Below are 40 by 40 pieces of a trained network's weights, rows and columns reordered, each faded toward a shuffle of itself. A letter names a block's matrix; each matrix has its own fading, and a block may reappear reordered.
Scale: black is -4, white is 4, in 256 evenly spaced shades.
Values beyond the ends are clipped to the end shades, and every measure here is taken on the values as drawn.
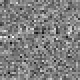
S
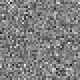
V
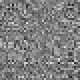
S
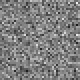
V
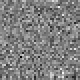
S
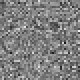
S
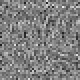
S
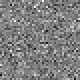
V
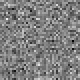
S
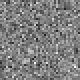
V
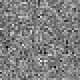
V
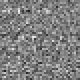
S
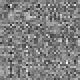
S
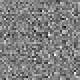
S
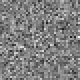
V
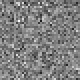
S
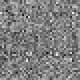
S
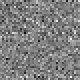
S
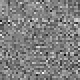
S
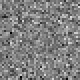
V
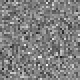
V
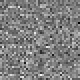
S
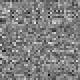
S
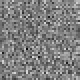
S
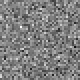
V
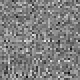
S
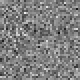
S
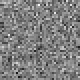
V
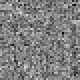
V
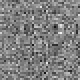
S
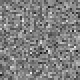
V
